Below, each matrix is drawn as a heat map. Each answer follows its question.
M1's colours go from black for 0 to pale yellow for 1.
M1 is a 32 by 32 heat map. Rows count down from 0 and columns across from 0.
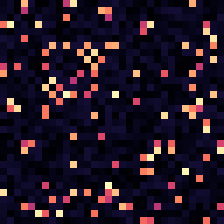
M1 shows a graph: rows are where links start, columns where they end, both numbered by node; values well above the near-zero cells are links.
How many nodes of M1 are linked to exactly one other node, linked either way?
3
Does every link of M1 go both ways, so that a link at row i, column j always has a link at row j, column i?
yes
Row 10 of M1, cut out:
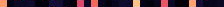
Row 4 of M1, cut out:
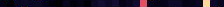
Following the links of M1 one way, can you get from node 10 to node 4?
yes
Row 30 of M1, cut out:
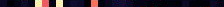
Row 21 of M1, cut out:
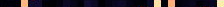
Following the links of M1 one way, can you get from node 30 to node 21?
yes
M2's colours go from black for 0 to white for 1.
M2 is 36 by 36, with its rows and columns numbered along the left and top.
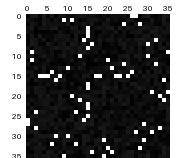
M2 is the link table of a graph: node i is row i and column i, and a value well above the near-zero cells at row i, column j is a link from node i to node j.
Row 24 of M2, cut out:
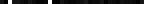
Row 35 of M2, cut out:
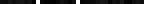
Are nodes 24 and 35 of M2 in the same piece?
yes
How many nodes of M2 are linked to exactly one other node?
9
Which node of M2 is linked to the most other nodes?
node 15
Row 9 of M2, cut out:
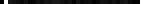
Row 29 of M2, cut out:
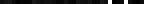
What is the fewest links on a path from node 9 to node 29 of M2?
4
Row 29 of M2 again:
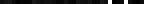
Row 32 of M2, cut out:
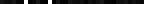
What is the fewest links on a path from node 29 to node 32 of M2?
6
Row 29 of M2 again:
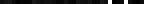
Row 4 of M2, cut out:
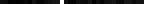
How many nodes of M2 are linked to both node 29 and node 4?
0
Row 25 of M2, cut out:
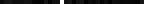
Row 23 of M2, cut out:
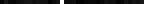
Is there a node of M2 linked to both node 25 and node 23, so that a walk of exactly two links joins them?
yes
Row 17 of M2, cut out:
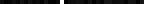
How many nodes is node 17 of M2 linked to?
1
